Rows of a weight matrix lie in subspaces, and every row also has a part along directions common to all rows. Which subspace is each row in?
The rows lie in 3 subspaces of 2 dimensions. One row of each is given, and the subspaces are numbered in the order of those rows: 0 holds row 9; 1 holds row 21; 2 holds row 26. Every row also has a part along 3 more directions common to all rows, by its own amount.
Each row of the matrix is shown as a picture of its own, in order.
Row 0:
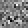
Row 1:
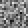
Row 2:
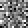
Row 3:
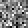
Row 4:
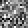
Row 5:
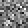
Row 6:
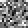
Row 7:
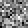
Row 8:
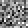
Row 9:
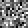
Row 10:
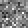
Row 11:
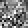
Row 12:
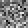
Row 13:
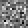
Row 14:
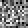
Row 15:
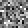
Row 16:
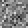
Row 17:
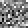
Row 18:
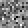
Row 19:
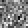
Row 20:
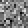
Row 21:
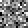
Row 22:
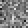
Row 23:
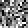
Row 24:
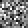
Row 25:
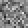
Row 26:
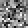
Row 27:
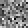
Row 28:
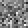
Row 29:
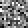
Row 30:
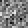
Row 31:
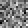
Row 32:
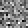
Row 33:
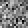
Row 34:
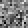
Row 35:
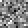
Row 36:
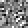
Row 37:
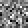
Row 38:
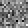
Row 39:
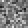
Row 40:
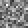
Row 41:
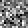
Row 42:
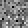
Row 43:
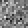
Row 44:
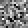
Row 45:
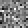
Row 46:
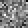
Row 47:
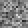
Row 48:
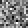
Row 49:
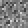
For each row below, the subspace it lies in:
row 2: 1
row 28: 1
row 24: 0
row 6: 1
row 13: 1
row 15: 2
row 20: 0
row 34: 0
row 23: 0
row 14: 1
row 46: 1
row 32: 1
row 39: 0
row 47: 2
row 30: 2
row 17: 1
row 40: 2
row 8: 1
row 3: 2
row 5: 0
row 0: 0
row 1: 0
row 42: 0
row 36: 0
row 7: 2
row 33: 2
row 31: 1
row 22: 1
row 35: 1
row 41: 2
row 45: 1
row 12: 0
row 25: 2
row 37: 0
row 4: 2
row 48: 1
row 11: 2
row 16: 2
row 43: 2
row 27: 0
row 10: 2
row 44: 0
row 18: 0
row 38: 1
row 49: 0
